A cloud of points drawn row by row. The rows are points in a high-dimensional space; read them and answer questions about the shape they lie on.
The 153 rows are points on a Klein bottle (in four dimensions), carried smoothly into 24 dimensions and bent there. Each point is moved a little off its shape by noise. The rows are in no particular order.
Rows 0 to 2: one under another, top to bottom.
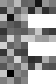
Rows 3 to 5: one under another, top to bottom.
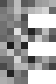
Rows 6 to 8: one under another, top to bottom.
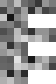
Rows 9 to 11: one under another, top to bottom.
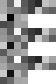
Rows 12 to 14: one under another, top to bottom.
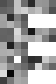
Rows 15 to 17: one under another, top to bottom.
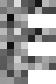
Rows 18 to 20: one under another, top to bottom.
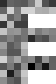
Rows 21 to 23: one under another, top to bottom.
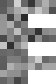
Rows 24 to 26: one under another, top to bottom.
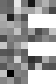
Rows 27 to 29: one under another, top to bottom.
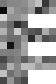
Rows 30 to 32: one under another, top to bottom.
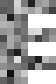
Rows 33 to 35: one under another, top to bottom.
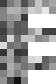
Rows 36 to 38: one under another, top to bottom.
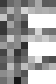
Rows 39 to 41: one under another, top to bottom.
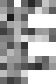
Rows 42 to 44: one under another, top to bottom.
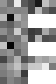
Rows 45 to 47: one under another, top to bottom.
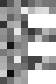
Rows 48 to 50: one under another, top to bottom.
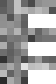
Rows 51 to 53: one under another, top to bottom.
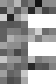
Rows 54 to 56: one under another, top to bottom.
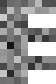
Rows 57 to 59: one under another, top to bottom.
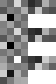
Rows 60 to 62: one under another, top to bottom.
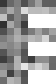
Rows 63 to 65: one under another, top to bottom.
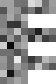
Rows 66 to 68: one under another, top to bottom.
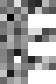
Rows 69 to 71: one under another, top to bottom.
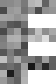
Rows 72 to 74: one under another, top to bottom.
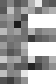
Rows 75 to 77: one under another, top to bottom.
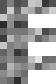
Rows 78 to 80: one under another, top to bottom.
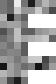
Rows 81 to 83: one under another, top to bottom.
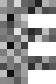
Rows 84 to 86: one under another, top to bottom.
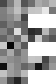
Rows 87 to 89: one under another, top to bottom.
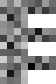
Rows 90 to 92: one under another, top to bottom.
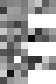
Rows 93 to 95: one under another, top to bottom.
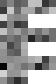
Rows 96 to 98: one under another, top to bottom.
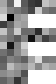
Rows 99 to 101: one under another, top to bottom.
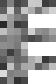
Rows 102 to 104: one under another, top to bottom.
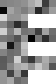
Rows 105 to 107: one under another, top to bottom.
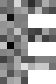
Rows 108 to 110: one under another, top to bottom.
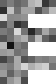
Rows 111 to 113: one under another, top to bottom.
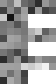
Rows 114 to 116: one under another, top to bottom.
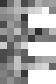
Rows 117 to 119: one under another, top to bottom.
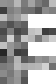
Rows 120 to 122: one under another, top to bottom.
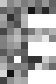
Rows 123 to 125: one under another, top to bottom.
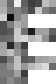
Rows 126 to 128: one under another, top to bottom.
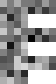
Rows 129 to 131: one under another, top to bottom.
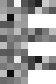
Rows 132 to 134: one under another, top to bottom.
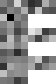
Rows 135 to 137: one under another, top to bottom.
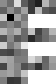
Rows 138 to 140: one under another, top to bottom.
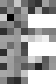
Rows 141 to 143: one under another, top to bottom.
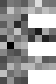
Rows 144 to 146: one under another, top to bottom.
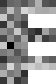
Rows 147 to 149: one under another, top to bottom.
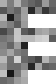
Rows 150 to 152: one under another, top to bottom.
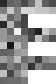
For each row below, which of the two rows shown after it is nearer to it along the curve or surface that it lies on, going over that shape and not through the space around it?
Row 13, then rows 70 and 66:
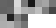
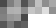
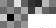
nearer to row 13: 66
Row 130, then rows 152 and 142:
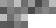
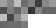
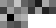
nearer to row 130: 152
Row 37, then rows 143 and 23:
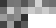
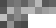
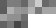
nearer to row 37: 23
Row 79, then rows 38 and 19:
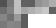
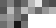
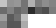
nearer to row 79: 38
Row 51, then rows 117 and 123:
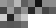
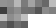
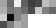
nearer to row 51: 117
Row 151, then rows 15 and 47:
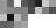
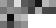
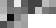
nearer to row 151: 15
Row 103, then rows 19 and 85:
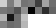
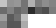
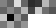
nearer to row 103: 19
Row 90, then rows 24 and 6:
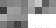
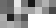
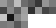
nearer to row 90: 6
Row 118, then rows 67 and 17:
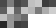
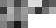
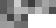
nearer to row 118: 67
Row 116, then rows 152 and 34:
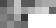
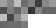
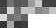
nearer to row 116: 34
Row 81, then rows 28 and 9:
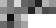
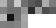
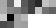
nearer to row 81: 9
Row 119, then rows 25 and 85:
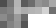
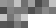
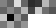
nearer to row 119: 85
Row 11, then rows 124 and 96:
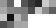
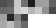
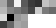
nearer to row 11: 96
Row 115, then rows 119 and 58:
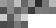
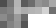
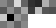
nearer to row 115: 58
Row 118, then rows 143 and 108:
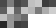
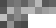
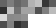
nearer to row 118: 108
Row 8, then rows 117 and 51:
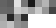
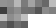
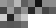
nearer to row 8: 51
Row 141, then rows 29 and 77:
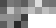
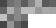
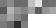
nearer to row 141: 77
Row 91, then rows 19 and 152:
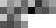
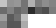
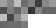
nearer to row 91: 19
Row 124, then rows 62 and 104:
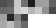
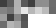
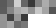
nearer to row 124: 62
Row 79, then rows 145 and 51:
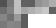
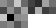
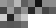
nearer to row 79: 145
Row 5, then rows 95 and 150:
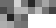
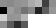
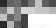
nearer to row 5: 150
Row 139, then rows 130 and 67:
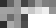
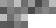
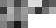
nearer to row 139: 67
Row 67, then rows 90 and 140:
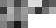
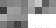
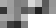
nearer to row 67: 140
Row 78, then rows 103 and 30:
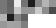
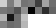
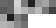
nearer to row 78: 30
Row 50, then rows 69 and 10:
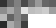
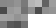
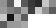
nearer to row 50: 69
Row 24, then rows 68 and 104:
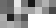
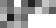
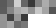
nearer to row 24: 68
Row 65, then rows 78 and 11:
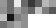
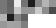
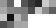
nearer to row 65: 78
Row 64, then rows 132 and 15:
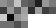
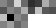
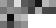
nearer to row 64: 132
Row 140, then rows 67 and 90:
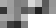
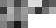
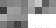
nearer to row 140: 67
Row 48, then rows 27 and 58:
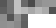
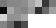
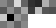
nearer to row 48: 58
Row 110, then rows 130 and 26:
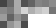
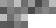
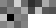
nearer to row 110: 26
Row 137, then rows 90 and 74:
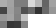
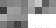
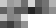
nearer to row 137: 74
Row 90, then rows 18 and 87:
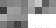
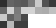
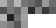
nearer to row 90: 18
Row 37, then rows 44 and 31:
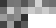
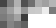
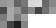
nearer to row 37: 44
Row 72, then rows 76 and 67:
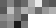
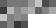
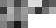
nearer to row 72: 67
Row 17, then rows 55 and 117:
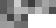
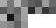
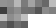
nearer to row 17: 55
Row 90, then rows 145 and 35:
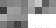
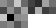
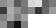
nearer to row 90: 35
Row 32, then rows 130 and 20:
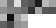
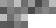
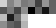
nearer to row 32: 20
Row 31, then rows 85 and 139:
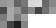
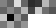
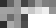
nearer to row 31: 139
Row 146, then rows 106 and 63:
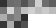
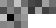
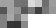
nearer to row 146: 63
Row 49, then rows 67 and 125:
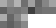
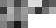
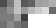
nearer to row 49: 67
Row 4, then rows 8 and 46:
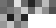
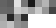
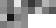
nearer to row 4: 8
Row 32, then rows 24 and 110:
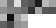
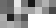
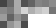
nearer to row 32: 24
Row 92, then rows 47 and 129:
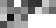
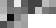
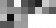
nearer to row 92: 129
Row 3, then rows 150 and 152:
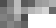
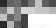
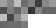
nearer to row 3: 150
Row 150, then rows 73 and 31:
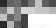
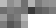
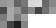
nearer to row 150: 31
